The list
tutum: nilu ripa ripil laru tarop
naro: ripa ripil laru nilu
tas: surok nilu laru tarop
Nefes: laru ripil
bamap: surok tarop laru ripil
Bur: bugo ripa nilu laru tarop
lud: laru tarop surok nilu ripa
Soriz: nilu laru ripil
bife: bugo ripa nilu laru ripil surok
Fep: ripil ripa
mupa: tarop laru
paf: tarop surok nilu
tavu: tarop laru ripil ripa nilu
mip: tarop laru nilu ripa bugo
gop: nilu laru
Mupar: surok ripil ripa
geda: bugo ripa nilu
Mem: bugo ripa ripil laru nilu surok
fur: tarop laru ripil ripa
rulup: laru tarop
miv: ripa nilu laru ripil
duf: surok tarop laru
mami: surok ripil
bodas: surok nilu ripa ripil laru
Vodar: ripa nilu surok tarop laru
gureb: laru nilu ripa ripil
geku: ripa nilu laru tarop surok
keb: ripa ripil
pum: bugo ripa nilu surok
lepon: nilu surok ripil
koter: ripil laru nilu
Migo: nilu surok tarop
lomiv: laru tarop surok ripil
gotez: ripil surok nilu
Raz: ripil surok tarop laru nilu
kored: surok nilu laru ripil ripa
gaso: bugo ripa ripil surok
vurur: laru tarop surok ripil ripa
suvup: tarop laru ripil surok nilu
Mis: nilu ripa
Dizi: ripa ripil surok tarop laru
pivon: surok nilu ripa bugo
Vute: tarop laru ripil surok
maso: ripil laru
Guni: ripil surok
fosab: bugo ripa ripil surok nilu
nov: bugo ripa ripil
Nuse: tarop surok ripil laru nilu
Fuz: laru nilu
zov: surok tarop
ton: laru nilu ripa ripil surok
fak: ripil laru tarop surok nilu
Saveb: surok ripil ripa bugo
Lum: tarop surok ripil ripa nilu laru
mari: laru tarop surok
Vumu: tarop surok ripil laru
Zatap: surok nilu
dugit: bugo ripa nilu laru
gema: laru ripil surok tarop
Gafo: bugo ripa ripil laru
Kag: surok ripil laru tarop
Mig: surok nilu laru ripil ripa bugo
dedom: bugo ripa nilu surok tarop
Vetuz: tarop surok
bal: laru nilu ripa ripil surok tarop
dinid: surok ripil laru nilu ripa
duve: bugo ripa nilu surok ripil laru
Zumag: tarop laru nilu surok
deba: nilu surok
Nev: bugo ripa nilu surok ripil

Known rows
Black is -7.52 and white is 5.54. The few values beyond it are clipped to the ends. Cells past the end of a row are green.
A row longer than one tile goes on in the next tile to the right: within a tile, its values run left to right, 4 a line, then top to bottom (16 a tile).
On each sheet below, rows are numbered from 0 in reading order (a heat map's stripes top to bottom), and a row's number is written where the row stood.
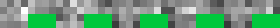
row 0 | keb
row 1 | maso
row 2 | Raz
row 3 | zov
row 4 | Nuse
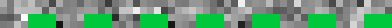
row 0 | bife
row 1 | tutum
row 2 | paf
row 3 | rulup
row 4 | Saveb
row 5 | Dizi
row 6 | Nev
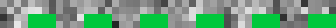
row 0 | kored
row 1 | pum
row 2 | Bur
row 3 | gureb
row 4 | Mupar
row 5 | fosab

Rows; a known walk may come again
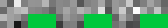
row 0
Saveb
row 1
Nuse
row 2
geda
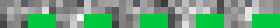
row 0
Raz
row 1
miv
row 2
bal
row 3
Mupar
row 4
gureb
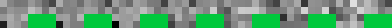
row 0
Bur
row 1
tutum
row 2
tas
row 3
naro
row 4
Migo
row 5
fosab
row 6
maso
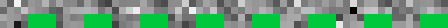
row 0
Mig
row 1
dedom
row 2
zov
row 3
tavu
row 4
duf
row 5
mip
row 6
dugit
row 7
Vodar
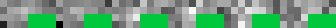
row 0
rulup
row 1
Kag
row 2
Nefes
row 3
mami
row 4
Fep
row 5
pum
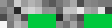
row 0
gop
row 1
paf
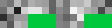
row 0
dinid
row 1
Guni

